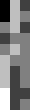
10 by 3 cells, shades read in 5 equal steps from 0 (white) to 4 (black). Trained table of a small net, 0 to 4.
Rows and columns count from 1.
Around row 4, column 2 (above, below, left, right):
1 1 3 2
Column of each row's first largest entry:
1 1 3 1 1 2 2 2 2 2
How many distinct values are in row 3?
3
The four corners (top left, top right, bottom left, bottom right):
4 3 0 2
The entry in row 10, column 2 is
3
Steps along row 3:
down up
